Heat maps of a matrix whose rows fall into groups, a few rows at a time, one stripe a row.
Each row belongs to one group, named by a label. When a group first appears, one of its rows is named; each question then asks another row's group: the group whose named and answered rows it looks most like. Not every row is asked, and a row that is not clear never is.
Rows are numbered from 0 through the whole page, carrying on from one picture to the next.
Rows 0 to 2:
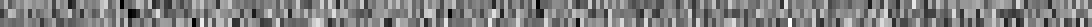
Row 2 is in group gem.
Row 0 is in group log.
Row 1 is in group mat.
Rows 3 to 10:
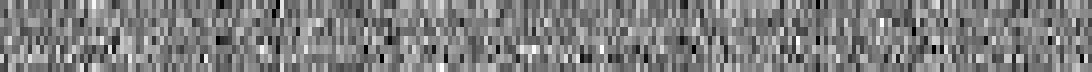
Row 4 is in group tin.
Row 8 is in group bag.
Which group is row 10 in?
tin
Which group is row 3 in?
tin
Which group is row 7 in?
tin
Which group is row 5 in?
gem
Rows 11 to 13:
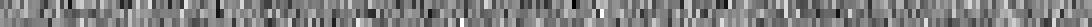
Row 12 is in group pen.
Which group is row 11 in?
log
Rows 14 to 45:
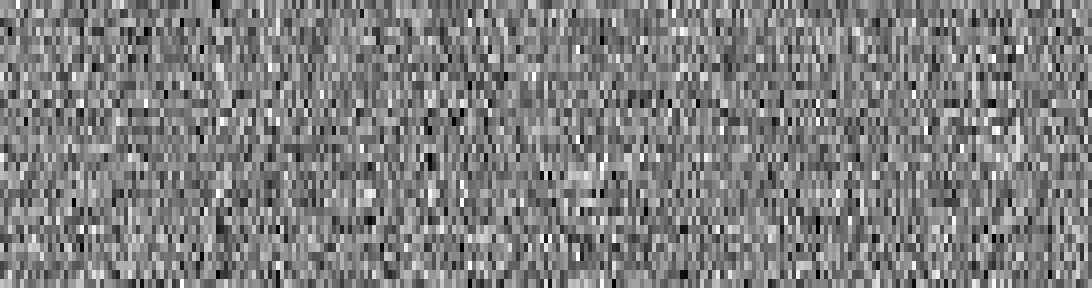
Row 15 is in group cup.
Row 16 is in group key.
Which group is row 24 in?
log
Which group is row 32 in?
pen
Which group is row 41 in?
gem
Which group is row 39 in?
tin
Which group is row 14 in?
pen
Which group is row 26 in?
mat
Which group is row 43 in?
key
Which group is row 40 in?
key
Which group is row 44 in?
tin
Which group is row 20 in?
mat
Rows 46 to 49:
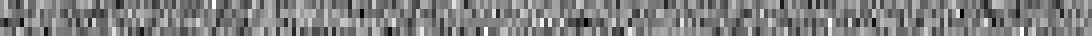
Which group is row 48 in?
key
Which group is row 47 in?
bag
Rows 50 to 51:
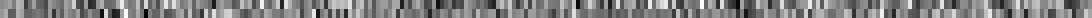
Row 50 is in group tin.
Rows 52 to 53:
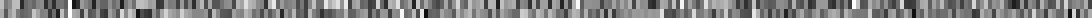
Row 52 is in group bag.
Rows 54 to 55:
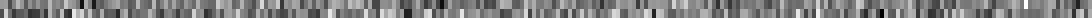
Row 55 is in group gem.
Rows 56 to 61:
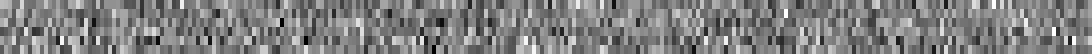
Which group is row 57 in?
pen
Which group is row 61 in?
bag
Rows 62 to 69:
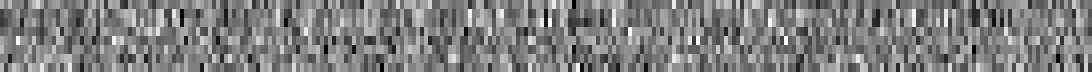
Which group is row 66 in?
pen
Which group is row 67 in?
cup
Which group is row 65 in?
log
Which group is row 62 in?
cup
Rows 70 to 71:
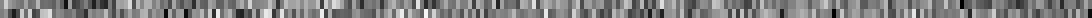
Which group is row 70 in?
bag
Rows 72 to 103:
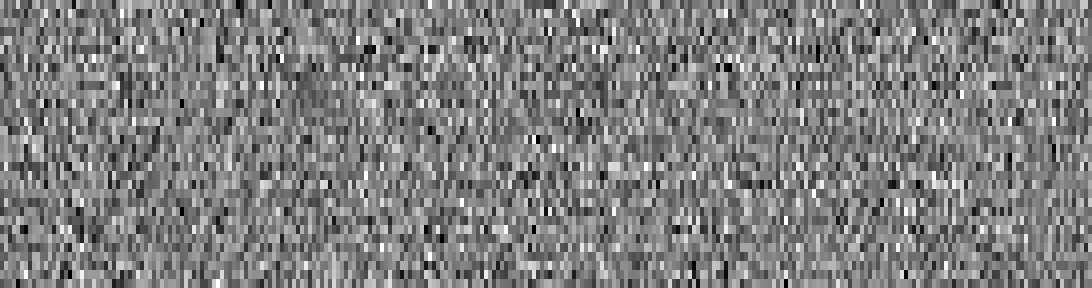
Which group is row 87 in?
log
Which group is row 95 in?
key
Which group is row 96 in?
pen
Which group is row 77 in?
pen
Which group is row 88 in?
cup
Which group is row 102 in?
log
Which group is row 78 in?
tin
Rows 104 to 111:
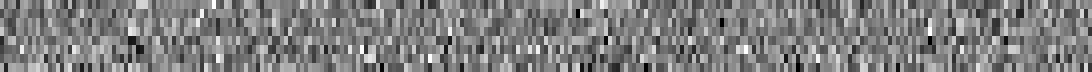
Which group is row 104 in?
pen
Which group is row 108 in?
mat
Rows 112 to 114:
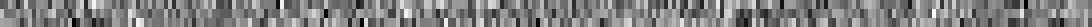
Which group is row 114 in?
bag
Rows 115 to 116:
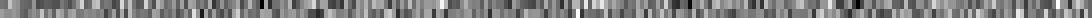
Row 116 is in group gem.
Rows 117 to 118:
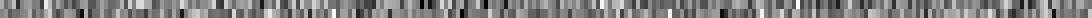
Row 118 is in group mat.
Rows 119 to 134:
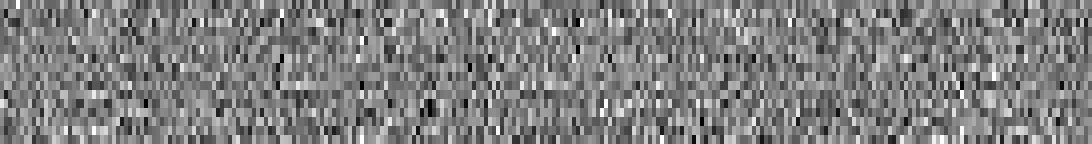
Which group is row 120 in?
tin
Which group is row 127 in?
mat
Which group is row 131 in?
pen
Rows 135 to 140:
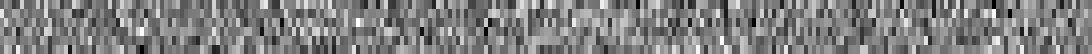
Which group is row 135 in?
bag
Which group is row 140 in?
pen
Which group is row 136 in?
mat
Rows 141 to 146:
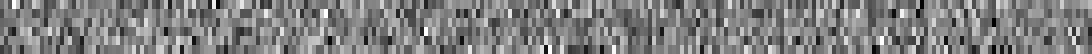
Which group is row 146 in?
key
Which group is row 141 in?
log
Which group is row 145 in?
gem
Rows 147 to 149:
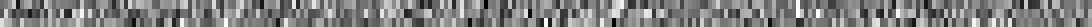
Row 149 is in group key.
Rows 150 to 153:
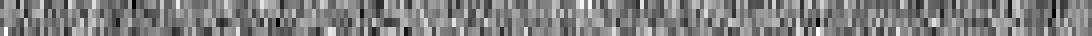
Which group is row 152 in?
tin
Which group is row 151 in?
cup
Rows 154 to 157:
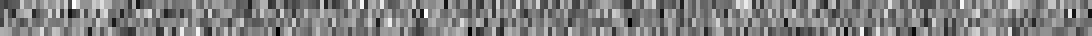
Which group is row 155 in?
log
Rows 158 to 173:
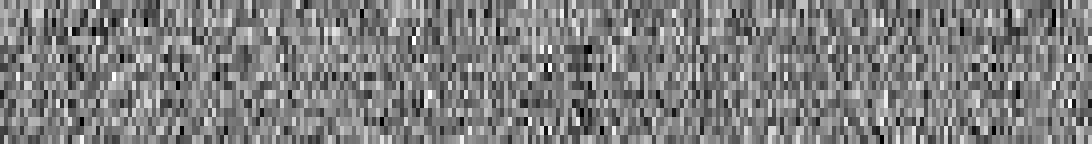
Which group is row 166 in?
pen
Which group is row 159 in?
cup
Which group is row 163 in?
key
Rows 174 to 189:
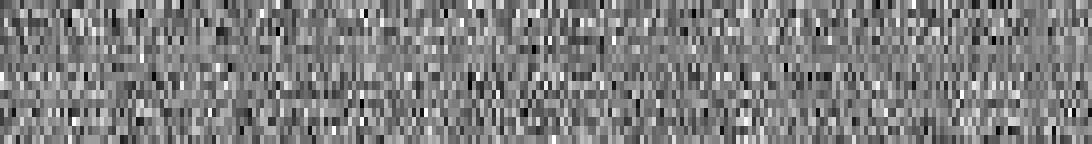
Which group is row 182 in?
cup
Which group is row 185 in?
bag
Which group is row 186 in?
log
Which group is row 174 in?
key
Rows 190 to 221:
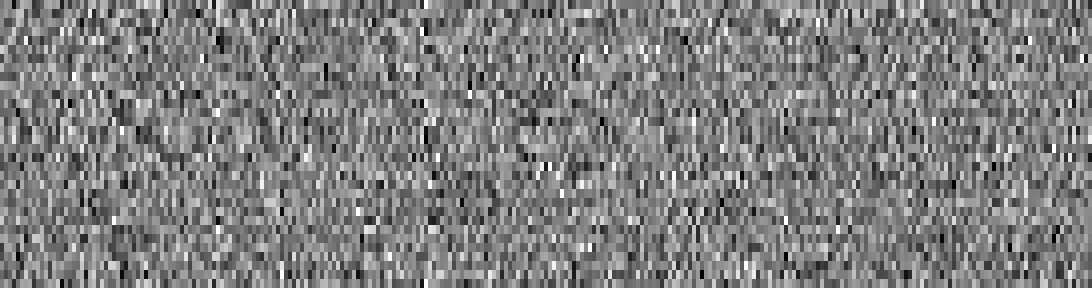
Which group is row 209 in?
cup
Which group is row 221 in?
log
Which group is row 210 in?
cup
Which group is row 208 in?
key
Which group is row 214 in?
pen
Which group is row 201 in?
log
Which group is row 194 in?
tin
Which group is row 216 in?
cup
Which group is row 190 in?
log
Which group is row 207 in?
log
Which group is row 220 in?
tin
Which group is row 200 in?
key
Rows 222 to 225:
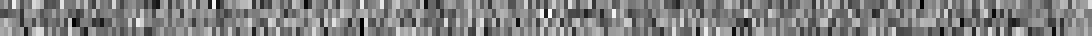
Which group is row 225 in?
cup
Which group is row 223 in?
key
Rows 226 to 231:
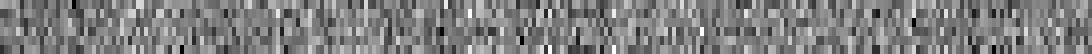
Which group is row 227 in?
key
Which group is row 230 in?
gem
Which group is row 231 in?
key
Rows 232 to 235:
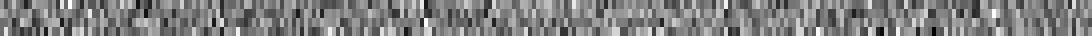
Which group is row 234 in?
log
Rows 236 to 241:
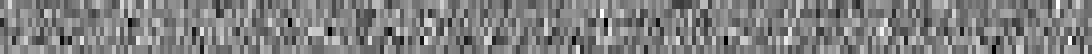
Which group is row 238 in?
mat
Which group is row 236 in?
tin
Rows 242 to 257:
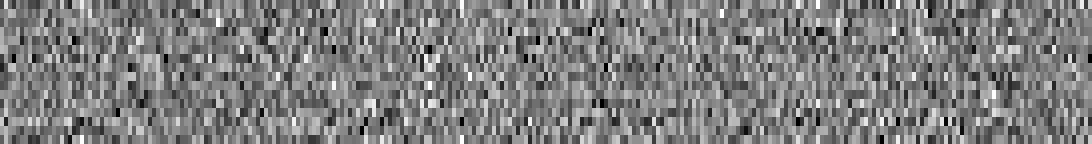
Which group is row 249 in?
mat
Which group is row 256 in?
bag
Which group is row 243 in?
mat
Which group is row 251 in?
mat
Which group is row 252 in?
mat
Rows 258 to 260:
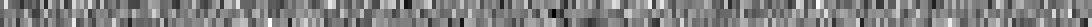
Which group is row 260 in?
mat
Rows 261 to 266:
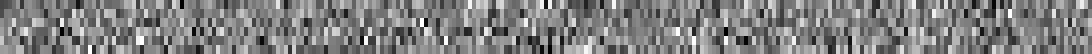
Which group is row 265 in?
bag
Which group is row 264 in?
log
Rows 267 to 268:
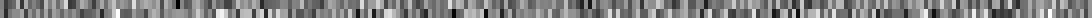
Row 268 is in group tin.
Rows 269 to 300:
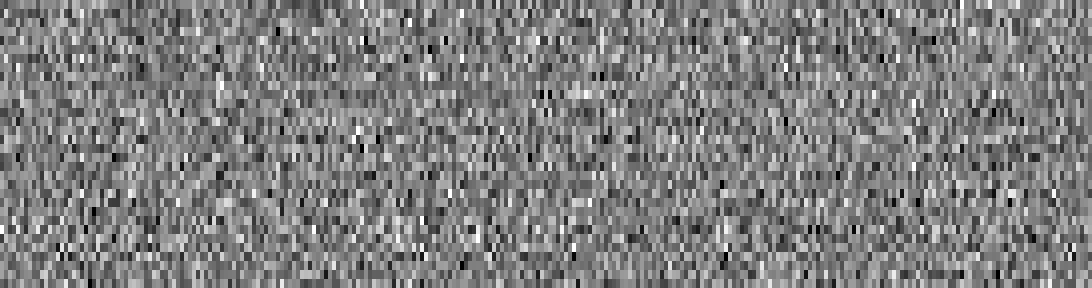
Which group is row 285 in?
bag
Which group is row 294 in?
cup
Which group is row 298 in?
mat
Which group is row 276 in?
pen
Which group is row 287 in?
key
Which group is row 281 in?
key
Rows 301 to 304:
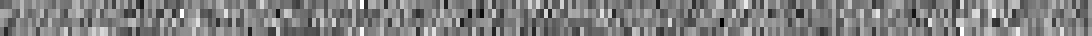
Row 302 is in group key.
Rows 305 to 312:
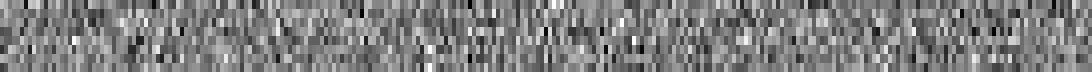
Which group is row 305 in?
cup
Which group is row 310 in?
mat
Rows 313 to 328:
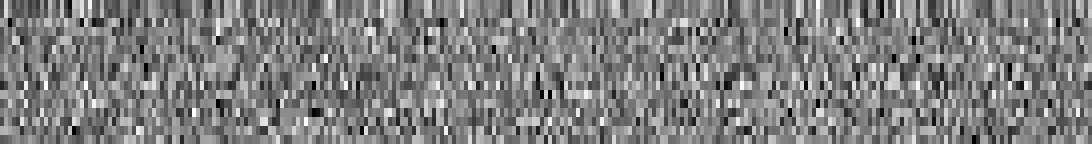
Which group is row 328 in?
key
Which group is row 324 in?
tin
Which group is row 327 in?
bag
